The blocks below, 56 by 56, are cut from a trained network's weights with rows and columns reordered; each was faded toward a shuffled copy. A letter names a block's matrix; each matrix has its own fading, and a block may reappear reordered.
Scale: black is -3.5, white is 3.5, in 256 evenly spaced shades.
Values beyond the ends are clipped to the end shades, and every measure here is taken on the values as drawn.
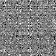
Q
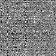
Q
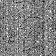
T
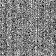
T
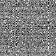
Q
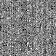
T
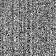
T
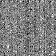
T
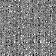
T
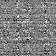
Q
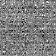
Q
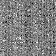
T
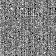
T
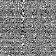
Q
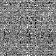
Q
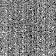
T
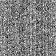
T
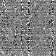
Q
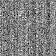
T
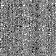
T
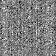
T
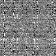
Q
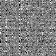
Q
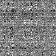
Q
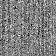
T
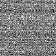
Q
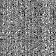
T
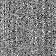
T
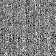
T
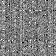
T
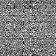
Q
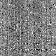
T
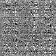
Q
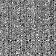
T
